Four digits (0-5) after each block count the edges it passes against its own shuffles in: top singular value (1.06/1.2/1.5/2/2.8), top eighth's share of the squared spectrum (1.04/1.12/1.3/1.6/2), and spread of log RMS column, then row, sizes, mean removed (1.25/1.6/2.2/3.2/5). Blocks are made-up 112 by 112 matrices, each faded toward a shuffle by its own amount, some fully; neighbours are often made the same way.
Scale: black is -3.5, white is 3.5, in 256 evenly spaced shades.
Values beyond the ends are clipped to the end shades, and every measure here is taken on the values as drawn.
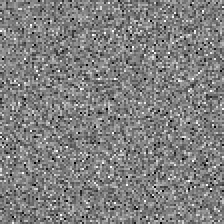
0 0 0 0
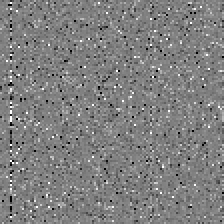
4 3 1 0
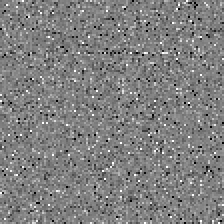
1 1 0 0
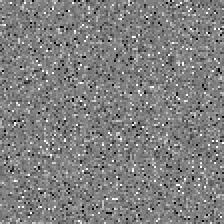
0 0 0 0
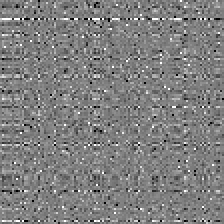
5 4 3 3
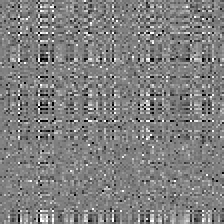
5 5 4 4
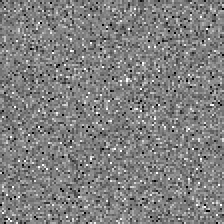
0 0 0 0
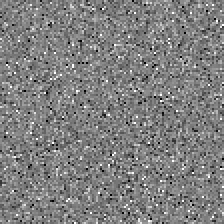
0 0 0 0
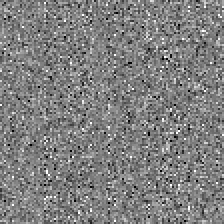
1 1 3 0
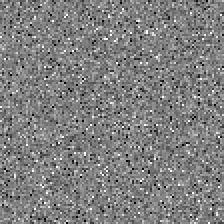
0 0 0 0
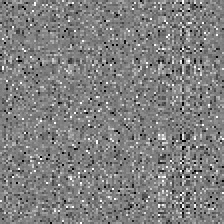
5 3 2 2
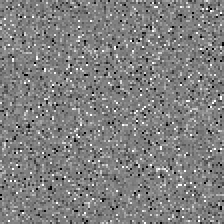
2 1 0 0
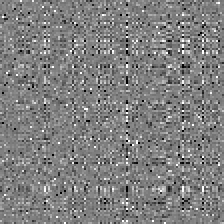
5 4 3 3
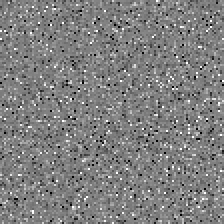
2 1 0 0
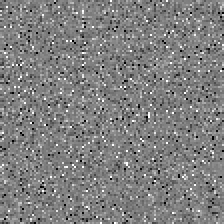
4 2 1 0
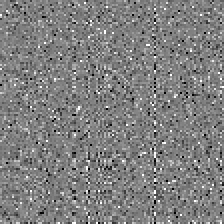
5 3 2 2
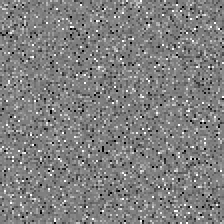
0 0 0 0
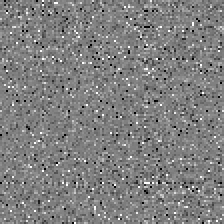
3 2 1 1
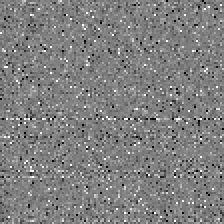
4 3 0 2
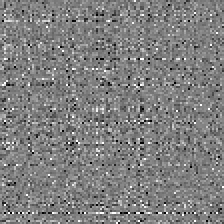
5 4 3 3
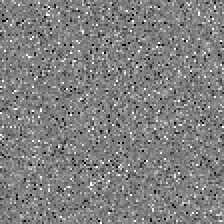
1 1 0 0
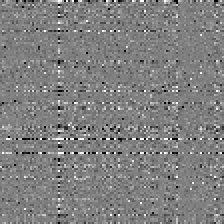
5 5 3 4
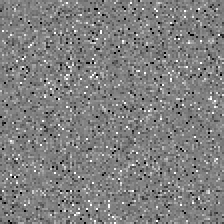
3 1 0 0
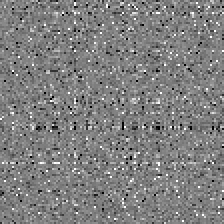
4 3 2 2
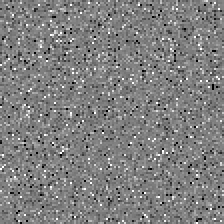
2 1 0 0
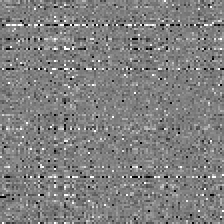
5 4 2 3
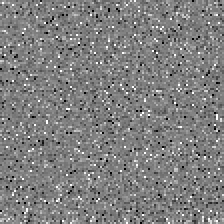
3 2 0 0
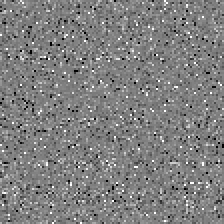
3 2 0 1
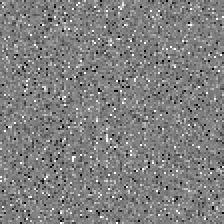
2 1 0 0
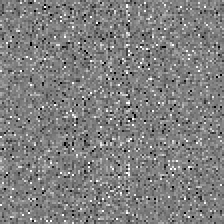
3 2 1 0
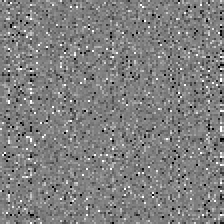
4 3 2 1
